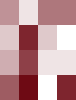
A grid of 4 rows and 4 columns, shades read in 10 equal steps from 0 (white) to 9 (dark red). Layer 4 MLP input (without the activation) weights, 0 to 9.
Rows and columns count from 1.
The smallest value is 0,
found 2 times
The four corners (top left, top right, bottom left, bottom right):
4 5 6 8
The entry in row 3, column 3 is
1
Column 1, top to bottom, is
4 2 3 6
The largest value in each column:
6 9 5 8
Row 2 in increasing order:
0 2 2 8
